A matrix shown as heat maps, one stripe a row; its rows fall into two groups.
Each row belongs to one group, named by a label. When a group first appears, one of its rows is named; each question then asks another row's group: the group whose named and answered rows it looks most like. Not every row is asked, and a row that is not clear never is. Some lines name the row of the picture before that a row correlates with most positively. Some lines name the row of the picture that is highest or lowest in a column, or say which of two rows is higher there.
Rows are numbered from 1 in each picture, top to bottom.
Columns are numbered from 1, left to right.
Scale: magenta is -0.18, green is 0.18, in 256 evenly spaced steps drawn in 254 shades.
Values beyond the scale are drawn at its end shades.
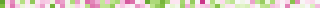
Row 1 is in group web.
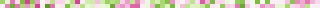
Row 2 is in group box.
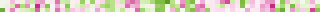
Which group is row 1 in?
box
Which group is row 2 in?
box
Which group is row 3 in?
box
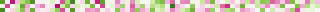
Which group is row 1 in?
web
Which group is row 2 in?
box
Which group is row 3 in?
web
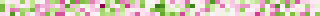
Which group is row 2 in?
box
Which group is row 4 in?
box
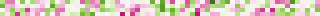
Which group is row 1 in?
web
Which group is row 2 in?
web
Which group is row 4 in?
box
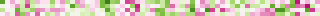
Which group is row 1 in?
web
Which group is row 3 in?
box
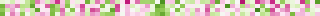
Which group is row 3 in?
web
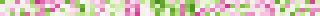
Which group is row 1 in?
box
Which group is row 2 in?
box
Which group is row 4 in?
box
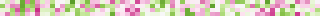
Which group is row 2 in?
web
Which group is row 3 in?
box
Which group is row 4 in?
box
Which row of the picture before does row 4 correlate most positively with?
4
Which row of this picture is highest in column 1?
2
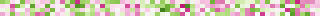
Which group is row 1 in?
web
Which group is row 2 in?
box
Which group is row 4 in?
box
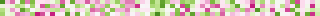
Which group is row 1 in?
web
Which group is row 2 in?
box
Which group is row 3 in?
web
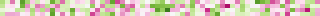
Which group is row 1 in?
web
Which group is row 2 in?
box
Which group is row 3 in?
web
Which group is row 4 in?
web
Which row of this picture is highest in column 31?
2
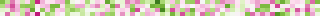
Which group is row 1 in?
box
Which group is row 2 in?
web
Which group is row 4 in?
box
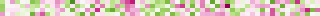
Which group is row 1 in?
web
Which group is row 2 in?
box
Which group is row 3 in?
web
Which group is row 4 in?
box
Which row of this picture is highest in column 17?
4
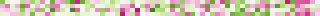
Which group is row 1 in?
web
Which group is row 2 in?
box
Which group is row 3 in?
web
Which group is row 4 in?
web
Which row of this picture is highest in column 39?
4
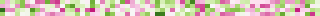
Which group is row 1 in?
box
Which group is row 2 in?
box
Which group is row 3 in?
web
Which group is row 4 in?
box
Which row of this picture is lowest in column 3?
3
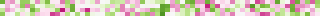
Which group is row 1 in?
box
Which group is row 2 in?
web
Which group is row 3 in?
web
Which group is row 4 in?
box
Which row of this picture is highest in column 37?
2
